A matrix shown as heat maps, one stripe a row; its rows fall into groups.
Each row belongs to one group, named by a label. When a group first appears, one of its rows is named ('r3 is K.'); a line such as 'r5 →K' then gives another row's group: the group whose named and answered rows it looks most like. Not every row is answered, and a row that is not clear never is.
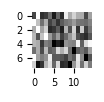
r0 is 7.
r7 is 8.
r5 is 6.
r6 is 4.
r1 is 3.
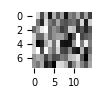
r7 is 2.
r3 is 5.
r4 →8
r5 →6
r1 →6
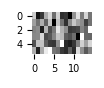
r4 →2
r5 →4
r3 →2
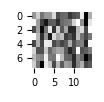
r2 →6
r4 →6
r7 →6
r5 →5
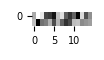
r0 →2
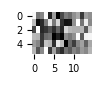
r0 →3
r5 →3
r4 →6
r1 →8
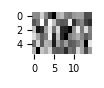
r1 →4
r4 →6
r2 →8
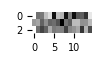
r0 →6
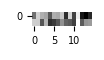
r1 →5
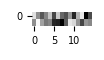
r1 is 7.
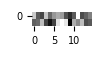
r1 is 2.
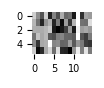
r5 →8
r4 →4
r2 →4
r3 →5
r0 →5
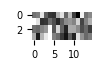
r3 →4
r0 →2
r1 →7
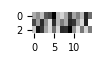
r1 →6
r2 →8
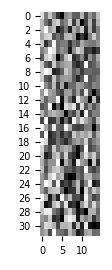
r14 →4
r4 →3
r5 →3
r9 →5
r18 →7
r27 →8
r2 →3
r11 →5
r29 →2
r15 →7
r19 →5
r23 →4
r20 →8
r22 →4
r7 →5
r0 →2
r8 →2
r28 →2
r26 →5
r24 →4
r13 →2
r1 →6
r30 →5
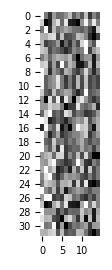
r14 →2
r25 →3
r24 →5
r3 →3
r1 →8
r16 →7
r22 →3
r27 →8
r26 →2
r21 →3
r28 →3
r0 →5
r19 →3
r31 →3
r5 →7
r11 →5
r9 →4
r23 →2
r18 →3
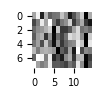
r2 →8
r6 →4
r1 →4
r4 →6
